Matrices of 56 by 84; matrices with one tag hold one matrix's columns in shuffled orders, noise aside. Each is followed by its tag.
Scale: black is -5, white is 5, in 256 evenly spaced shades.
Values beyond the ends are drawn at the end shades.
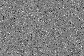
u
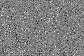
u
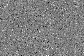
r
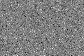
r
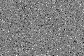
r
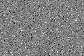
u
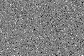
r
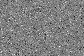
u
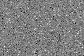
u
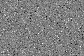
u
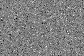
u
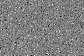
r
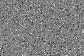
r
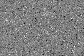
u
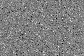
u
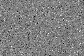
u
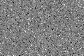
r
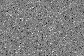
u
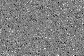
r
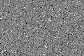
u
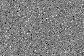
u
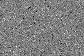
u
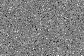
r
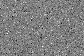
u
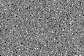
r
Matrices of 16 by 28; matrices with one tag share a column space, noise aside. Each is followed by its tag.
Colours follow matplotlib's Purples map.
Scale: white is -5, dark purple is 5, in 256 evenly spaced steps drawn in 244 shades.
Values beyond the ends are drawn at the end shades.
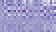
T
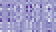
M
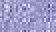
M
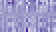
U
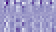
U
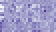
M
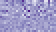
T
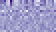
T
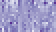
U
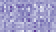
M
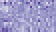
U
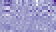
T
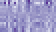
U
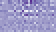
T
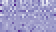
T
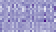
M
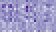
M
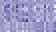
M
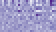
T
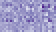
M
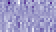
U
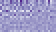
T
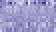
U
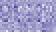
M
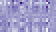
U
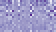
T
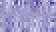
U
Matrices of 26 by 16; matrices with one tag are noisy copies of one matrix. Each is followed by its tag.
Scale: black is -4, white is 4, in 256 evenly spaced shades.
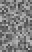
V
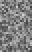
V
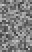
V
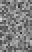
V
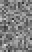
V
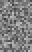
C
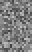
C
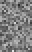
V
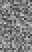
C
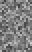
V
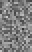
C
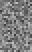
C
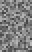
V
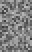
V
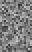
V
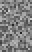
V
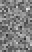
V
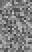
C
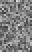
V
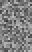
C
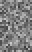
V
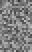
C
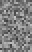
C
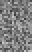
C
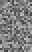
C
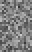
V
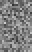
C
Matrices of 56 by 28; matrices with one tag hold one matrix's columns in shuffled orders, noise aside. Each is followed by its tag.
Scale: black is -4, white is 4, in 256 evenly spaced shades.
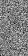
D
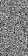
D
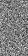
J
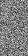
D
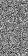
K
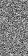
K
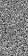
J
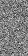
K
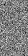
D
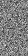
J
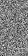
J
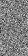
J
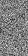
J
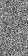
D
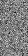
D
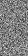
J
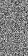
D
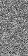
K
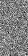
D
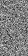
J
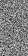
J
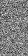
K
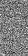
K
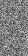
D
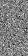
J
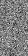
D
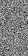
D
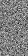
D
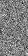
J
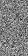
J
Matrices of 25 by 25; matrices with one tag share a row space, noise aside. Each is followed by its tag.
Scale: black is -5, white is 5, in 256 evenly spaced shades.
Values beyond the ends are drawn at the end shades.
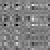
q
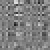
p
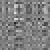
p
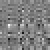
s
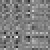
q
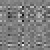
s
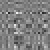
p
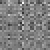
s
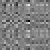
q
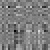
p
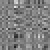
p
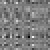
q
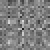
s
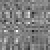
q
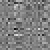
p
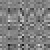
s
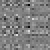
q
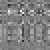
s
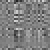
p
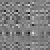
q
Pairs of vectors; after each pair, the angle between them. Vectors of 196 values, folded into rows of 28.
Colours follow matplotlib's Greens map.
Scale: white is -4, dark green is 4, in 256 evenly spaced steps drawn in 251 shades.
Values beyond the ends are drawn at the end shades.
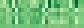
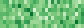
partly opposed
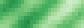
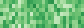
orthogonal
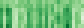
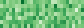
orthogonal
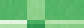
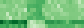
nearly opposite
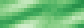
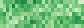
partly opposed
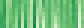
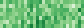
partly opposed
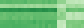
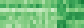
nearly opposite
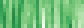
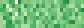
orthogonal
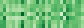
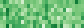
partly opposed
